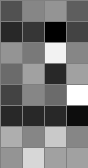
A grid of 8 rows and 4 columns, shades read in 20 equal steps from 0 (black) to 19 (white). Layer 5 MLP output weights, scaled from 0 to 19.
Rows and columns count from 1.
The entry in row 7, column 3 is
15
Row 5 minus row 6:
2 7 5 18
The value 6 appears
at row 1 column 1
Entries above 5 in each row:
4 0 4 3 3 0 4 4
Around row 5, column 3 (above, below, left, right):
3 3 10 19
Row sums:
34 12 48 35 42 10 48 51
